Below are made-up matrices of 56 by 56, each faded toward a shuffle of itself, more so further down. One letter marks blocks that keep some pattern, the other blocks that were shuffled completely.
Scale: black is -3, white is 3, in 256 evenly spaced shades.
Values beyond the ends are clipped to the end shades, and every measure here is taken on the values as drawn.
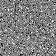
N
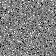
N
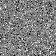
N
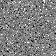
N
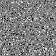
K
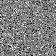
N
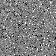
N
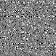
K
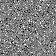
N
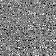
K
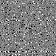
K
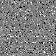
K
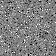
N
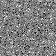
N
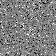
N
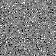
K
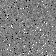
N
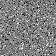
N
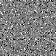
K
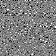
K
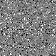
K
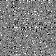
K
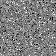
N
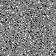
N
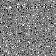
K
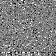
K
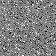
N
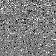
K
